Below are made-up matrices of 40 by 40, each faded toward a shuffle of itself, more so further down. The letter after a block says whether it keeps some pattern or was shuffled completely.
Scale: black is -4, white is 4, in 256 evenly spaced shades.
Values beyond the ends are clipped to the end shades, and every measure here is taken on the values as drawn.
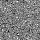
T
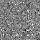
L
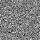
L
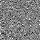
L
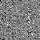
L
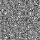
L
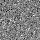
T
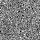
T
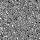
T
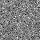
T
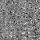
L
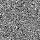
T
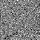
L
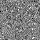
L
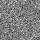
L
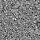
L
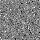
T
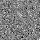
L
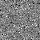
L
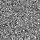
L
